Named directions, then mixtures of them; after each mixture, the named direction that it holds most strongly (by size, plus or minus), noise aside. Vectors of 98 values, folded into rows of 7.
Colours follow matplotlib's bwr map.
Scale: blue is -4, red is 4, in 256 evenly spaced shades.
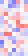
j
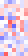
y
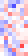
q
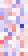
q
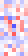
y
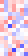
q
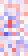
y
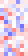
q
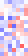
y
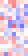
y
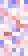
j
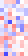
y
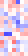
j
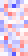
q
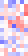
y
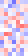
j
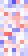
j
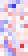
q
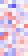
y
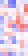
j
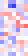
j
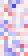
q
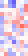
j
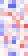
q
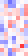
q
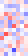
y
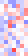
q
